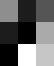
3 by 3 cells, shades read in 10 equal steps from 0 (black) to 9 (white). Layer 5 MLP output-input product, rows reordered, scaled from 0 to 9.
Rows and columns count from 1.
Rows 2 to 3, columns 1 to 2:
1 0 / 0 9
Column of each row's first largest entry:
1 3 2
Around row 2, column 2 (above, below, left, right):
1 9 1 6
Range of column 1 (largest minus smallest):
5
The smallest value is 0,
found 2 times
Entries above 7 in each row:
0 0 1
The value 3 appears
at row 1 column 3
